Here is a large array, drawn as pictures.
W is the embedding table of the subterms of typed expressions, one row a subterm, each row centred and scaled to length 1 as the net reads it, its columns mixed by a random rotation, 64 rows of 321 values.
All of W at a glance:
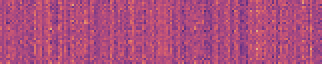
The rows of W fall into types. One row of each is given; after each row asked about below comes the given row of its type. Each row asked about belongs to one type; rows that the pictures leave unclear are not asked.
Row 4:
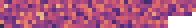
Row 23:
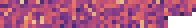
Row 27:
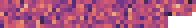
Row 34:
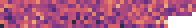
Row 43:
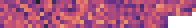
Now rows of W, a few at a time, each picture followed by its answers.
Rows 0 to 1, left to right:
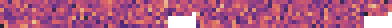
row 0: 34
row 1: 27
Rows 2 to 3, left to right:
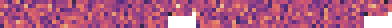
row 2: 27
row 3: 27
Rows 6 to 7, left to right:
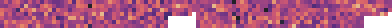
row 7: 43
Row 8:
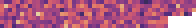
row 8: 4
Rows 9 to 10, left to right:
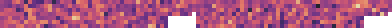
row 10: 43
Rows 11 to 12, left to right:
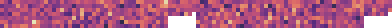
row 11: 34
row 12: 4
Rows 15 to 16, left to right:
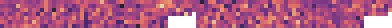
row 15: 43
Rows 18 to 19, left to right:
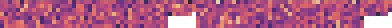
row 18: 27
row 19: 23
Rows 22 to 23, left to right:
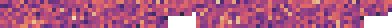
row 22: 23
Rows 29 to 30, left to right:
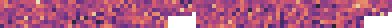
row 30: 43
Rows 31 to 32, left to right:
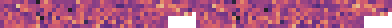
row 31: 43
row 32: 43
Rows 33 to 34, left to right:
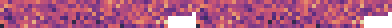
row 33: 34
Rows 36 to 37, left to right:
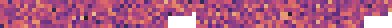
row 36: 27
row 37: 4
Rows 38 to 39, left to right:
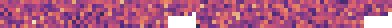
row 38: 34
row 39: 4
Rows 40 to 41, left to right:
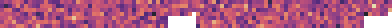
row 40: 23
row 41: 27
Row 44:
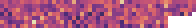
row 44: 34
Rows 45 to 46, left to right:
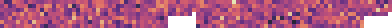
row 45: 4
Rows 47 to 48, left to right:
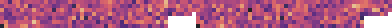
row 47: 34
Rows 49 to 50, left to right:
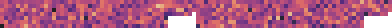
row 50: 27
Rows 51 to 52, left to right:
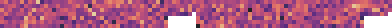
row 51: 23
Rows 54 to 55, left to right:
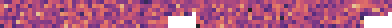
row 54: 4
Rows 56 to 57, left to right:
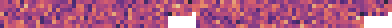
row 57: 27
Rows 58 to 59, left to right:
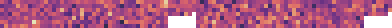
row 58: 34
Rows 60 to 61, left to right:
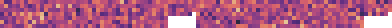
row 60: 4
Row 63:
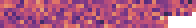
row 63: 27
